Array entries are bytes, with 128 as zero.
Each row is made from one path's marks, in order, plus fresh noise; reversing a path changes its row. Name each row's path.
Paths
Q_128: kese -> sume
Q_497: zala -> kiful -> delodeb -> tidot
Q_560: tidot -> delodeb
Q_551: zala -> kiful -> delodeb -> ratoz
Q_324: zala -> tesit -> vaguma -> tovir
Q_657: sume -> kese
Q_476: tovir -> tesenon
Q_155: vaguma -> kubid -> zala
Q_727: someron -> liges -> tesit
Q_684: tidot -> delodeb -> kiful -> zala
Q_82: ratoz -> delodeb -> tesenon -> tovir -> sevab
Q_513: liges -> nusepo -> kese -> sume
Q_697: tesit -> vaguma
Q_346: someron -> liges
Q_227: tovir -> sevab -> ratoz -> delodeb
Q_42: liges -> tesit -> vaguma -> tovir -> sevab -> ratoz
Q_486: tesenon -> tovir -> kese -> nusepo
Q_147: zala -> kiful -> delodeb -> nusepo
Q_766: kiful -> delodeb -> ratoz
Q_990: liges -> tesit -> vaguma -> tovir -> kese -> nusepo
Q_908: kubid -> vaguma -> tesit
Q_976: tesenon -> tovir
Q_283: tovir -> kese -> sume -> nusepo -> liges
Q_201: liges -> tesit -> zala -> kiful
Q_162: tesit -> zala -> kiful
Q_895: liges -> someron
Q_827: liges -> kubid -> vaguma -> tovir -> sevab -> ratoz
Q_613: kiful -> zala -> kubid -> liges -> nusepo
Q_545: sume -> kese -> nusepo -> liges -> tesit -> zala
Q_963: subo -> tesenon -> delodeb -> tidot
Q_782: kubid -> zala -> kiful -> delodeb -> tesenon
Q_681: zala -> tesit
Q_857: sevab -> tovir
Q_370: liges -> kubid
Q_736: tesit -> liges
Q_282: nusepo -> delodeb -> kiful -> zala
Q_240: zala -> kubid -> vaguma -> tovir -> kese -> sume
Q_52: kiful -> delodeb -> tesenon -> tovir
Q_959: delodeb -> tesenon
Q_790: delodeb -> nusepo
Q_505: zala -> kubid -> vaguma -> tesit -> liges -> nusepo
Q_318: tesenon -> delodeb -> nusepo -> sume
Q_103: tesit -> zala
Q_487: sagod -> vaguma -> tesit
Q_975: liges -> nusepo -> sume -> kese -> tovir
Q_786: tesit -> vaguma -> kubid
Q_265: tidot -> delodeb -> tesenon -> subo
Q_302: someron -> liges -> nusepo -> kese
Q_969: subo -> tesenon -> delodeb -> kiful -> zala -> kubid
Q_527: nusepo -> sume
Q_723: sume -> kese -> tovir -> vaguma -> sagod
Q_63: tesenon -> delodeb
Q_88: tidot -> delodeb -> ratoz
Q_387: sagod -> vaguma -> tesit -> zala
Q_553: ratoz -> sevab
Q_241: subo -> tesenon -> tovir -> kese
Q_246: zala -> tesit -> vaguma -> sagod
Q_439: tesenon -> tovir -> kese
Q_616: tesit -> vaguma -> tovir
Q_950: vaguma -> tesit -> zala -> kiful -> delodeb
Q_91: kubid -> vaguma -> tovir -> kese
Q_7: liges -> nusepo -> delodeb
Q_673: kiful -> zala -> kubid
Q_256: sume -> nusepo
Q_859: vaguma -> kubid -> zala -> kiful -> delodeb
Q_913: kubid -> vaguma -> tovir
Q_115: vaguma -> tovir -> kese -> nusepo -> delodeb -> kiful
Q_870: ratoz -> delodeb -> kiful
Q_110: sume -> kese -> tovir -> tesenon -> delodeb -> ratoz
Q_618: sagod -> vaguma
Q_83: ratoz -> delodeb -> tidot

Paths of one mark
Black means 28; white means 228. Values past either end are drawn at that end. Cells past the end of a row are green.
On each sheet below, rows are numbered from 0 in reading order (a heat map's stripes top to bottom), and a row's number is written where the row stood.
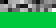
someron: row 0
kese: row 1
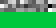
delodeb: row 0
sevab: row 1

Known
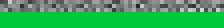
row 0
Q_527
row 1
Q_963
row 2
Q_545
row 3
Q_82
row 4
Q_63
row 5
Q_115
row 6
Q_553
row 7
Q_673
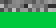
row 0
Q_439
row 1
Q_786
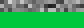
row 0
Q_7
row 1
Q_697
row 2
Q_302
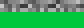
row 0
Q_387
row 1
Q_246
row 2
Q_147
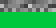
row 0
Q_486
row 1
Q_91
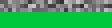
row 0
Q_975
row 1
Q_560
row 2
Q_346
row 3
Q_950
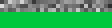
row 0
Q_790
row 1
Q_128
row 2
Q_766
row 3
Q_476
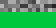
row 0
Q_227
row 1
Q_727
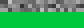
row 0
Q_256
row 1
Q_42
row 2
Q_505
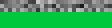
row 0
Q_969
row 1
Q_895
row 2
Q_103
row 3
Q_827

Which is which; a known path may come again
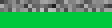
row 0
Q_963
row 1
Q_681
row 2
Q_513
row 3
Q_505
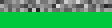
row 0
Q_497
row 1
Q_370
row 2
Q_790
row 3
Q_487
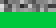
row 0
Q_618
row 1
Q_387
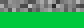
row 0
Q_283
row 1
Q_959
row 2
Q_684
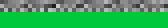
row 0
Q_782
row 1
Q_103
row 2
Q_913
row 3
Q_859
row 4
Q_110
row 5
Q_551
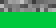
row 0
Q_282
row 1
Q_128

